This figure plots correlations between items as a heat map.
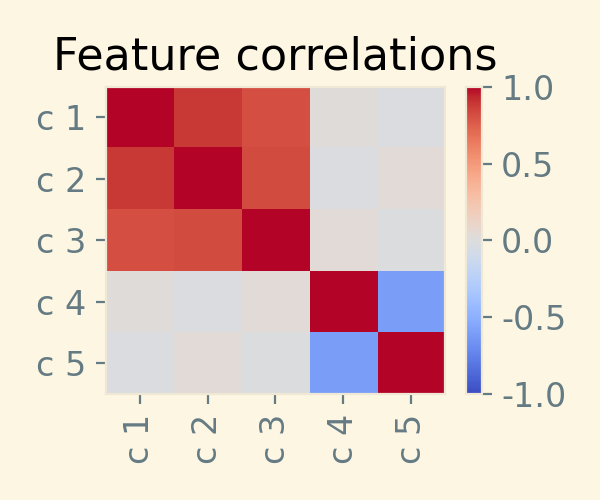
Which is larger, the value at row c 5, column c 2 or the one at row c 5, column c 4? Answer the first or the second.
the first
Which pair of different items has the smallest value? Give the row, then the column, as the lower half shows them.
c 5, c 4
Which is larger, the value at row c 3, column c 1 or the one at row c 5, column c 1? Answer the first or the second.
the first
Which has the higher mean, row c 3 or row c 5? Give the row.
c 3
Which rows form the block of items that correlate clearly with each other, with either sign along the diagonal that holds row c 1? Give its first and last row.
c 1 to c 3
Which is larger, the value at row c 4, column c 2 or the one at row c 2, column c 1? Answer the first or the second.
the second
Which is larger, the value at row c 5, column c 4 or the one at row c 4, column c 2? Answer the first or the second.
the second
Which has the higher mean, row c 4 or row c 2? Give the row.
c 2
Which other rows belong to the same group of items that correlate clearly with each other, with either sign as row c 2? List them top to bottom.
c 1, c 3
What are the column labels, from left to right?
c 1, c 2, c 3, c 4, c 5
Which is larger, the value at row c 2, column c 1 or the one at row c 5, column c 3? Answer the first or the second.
the first
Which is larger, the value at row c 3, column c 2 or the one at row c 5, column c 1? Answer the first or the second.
the first
